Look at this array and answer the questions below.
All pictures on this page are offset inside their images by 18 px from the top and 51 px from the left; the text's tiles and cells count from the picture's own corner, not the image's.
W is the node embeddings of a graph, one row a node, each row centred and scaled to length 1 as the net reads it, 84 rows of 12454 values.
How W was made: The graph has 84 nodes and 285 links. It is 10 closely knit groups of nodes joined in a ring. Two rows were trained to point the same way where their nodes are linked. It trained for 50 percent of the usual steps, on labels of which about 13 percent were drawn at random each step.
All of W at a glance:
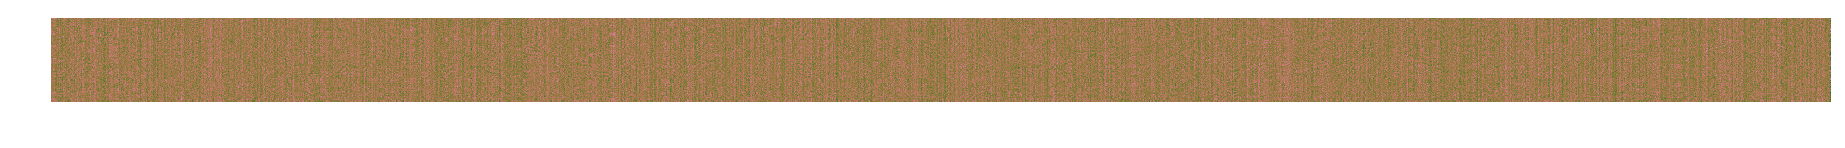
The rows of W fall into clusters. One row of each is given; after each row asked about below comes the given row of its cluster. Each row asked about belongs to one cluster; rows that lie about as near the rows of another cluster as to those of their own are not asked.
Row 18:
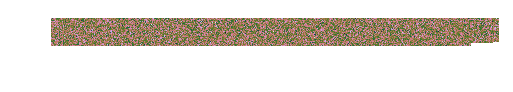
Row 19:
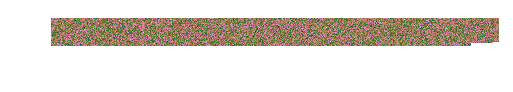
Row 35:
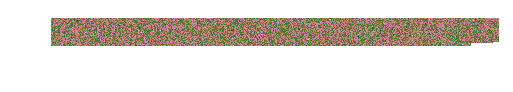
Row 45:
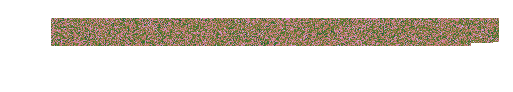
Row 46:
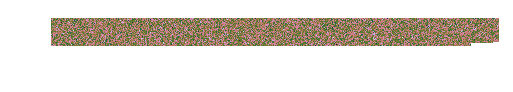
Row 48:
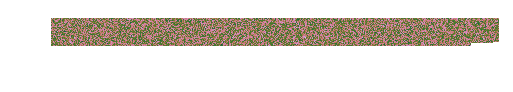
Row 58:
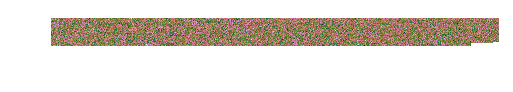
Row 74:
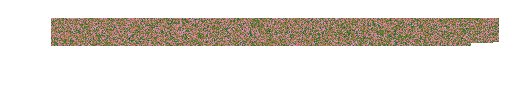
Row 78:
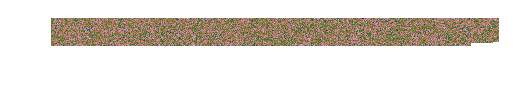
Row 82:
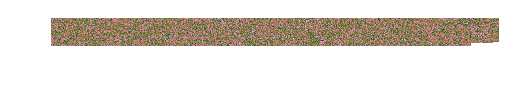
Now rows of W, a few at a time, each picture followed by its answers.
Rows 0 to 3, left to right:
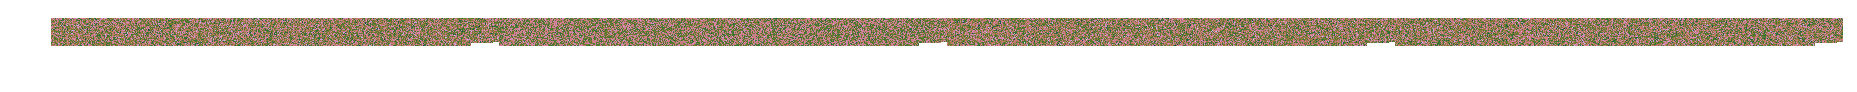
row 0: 74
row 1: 35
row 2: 18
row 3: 82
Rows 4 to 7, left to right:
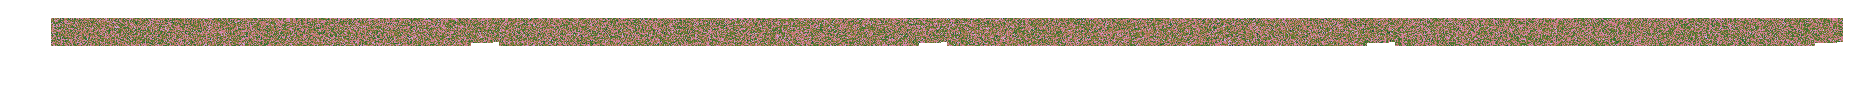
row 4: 48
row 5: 45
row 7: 74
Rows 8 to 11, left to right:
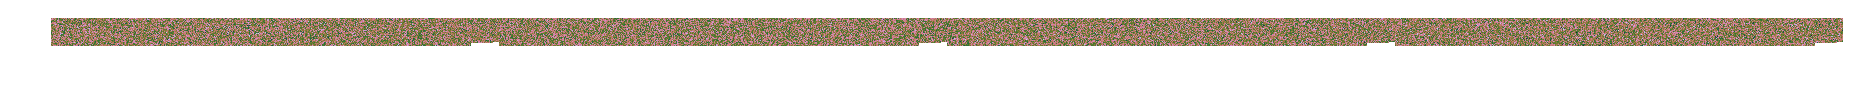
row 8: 58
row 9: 48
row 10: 19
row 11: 19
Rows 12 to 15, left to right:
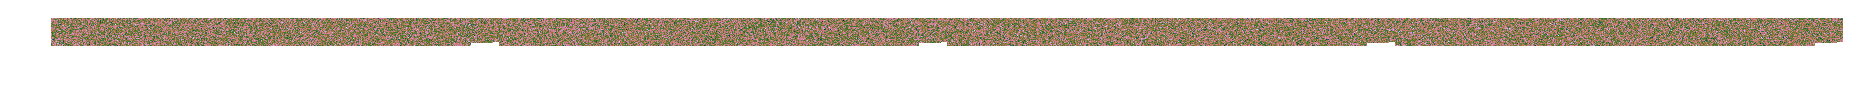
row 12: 19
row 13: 78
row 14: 19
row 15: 74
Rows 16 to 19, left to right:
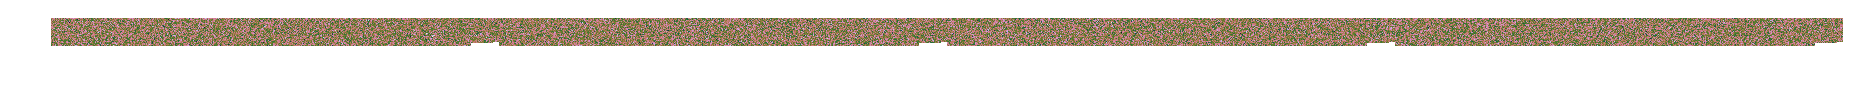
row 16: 74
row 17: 48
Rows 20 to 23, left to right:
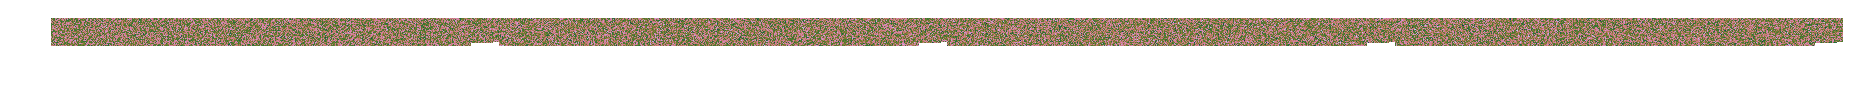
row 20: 46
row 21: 46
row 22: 78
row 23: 45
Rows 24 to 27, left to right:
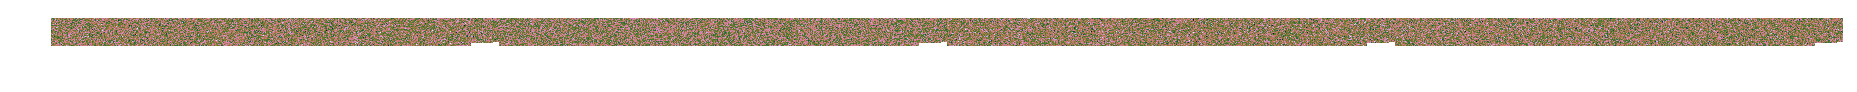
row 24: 78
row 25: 48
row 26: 58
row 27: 74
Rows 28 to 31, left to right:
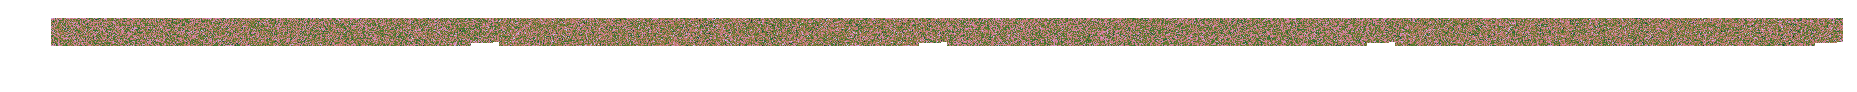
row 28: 74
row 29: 78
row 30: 58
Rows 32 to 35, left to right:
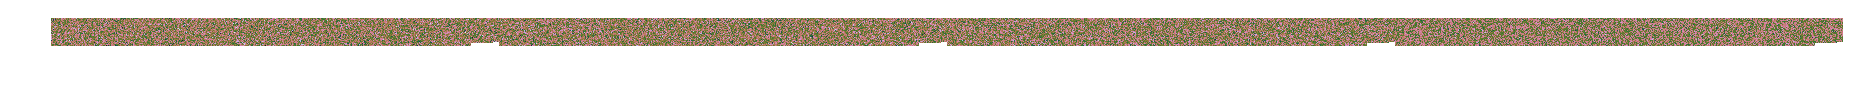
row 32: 58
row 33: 78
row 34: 82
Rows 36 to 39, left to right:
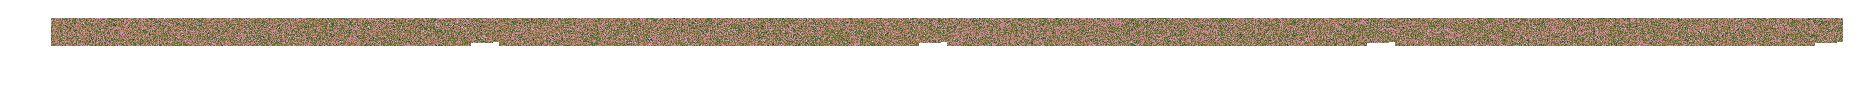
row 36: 78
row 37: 58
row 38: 35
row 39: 48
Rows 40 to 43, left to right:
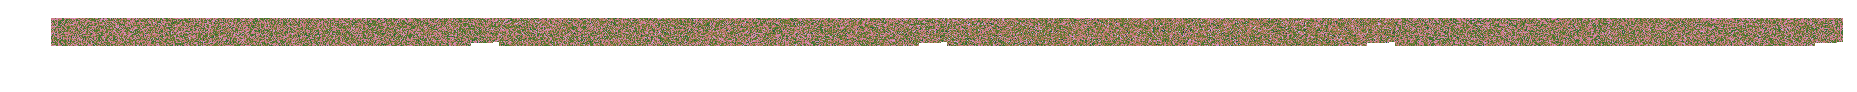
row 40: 74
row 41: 45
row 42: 82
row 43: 19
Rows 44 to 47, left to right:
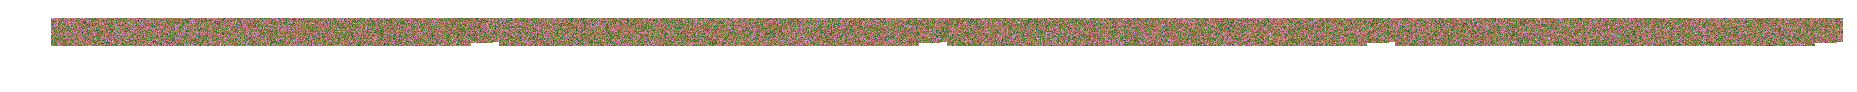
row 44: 74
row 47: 19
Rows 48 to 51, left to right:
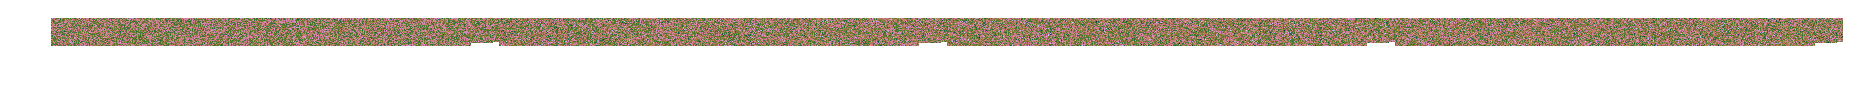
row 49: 48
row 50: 46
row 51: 35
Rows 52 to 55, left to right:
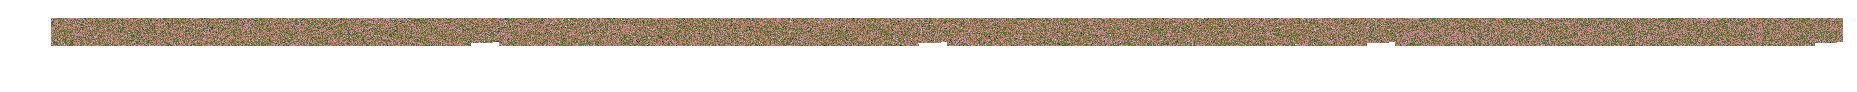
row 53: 18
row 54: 58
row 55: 35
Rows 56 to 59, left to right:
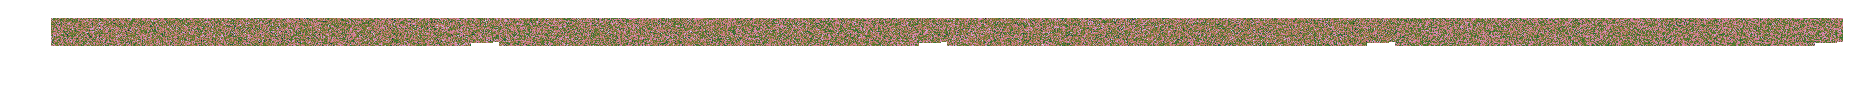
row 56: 46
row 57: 82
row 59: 46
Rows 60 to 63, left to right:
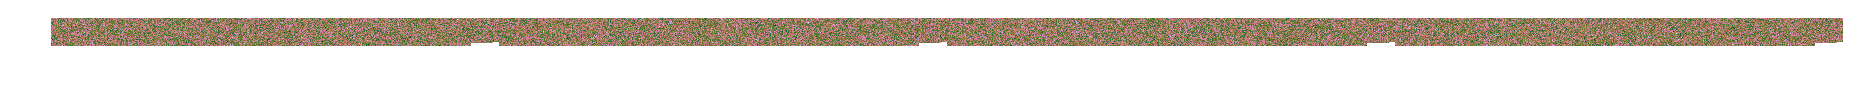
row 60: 19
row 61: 78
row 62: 78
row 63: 19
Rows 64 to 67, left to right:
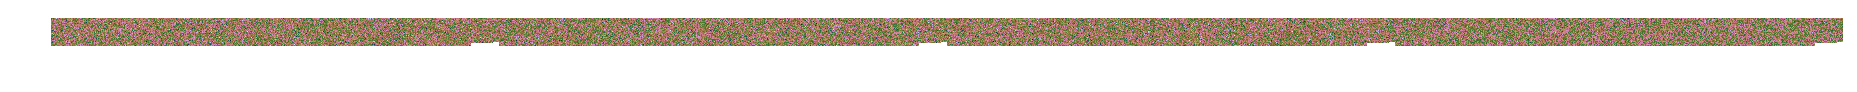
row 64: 78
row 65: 48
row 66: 18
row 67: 48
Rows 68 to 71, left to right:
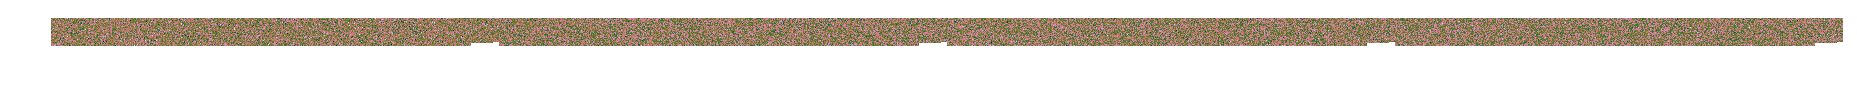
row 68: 46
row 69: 82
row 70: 19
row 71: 18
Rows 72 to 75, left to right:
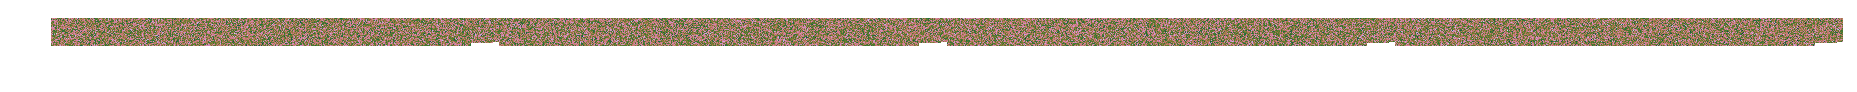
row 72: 19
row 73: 46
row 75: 82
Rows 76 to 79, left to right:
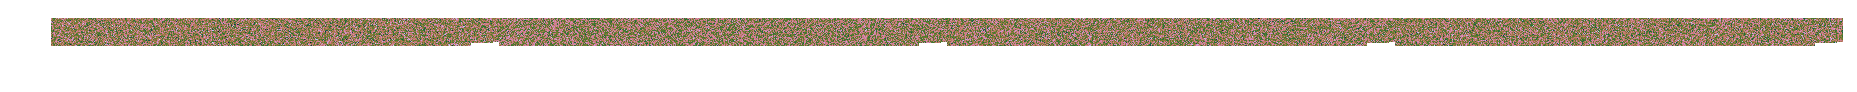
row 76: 46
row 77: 35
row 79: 46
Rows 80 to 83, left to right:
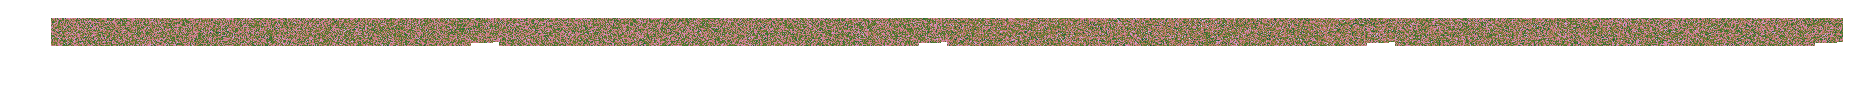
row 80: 74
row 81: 74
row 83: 82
